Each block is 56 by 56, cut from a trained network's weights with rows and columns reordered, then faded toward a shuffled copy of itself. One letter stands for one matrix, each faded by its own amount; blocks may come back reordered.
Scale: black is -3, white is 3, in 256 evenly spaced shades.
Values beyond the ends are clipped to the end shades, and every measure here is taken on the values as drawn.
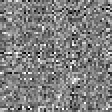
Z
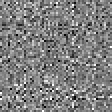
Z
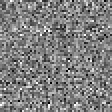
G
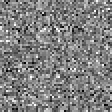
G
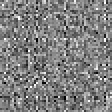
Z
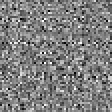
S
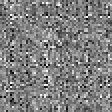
Z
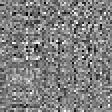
Z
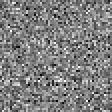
G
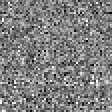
G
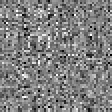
Z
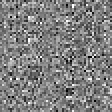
Z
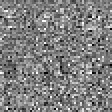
Z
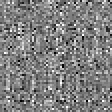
Z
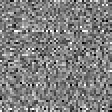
S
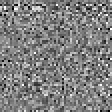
S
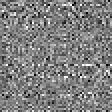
S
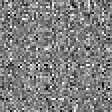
Z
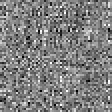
Z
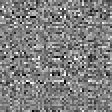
S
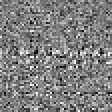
S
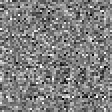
G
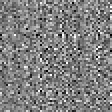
Z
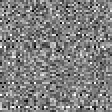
S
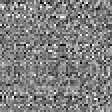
S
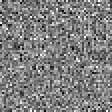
G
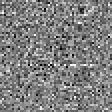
G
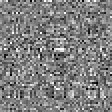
S
